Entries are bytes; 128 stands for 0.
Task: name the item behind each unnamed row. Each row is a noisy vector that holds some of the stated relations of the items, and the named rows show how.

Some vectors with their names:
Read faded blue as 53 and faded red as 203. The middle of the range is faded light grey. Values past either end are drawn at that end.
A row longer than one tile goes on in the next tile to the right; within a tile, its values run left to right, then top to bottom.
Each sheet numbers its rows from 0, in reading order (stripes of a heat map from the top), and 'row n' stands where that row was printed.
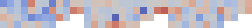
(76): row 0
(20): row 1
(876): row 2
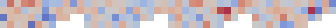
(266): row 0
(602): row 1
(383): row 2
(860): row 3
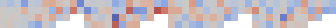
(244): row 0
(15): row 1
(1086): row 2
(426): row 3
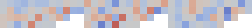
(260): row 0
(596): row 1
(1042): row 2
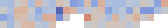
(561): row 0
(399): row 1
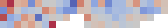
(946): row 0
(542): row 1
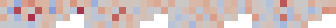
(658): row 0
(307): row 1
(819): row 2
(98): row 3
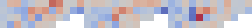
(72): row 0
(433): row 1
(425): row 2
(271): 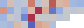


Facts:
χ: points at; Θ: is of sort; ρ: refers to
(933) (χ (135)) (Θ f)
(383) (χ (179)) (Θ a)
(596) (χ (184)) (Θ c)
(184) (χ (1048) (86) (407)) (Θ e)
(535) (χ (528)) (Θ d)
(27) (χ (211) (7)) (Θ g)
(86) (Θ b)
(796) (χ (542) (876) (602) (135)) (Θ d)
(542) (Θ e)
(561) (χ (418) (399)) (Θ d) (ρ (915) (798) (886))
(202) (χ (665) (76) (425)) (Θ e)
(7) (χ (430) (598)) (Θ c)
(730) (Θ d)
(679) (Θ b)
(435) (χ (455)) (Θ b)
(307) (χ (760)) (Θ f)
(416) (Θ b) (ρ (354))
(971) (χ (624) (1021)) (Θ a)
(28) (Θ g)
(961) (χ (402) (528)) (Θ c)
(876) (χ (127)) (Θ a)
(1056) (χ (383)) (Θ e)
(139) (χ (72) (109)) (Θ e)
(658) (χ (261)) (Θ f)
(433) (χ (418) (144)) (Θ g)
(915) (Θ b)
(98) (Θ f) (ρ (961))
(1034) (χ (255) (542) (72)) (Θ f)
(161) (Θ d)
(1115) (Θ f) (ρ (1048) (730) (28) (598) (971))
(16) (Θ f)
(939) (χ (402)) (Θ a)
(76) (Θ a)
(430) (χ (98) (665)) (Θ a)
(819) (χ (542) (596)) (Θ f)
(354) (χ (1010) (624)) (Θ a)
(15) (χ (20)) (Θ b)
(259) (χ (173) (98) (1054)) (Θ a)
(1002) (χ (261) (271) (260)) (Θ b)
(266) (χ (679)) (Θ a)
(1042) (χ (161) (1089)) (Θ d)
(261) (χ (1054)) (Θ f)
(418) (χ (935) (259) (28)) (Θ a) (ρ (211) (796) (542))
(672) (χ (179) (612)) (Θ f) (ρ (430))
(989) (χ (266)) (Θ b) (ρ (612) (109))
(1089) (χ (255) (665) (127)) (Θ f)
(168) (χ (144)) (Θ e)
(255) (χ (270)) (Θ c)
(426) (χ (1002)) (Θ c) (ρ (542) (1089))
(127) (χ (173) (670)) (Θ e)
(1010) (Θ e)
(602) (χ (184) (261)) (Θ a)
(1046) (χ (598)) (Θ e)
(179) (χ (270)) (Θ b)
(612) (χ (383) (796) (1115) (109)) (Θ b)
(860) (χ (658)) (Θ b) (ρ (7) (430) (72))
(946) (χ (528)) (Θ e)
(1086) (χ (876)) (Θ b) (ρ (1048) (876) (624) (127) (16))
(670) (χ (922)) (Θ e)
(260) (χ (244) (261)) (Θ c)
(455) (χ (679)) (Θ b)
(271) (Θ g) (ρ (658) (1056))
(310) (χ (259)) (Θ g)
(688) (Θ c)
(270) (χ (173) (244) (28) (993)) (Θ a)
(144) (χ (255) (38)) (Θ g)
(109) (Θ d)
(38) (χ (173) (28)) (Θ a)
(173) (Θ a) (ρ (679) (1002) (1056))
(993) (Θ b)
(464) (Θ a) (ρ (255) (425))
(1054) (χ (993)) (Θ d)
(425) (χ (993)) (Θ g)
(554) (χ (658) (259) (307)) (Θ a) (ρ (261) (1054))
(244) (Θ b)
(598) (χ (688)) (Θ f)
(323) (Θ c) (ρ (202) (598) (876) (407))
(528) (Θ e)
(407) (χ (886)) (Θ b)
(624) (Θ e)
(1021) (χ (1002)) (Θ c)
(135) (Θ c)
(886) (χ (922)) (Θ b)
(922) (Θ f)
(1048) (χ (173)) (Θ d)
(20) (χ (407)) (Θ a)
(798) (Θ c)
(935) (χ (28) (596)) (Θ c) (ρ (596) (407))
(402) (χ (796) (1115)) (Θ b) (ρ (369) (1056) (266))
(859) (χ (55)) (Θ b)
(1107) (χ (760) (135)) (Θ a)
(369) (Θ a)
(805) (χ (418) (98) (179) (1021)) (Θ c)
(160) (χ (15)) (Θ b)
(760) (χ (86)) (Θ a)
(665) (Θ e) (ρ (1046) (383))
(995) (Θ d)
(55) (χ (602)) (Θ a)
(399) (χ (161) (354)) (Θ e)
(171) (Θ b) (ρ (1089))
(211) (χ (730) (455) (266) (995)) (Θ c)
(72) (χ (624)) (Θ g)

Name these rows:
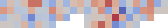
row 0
(430)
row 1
(989)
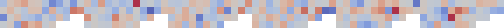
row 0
(464)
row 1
(670)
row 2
(354)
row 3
(7)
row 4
(1002)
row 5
(310)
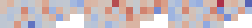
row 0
(402)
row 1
(672)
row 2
(886)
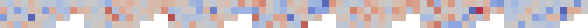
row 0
(418)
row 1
(1115)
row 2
(168)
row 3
(528)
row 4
(16)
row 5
(679)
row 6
(161)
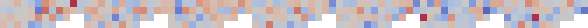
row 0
(612)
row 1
(971)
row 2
(1089)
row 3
(915)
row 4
(416)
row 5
(202)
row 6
(27)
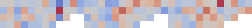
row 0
(859)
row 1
(28)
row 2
(922)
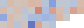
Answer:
(369)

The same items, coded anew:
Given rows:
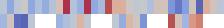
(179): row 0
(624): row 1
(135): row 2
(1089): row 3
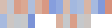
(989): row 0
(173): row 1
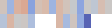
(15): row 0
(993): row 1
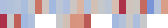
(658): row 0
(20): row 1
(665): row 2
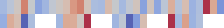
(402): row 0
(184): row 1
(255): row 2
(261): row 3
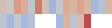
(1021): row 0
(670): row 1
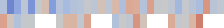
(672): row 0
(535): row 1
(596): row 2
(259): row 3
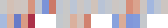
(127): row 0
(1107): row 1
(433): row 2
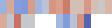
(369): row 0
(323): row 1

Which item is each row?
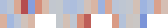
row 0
(426)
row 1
(876)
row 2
(171)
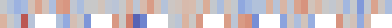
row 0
(598)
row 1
(798)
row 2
(1002)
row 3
(554)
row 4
(922)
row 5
(1086)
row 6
(1054)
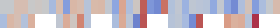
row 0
(561)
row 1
(407)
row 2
(1056)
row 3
(383)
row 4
(796)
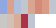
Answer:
(266)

